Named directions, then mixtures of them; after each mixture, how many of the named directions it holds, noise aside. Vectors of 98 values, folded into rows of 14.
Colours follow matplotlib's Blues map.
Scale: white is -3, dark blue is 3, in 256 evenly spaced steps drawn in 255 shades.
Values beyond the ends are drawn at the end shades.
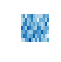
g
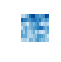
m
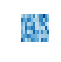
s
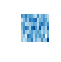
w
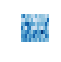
three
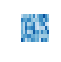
one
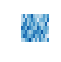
one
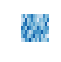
one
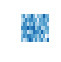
three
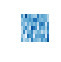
two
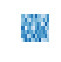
three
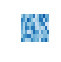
one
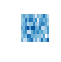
three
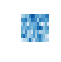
two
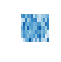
three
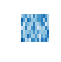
two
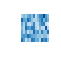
one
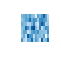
two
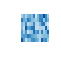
one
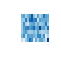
three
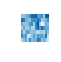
three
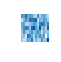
one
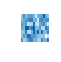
three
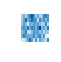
three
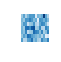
three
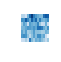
two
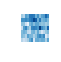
two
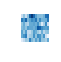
two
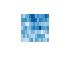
two
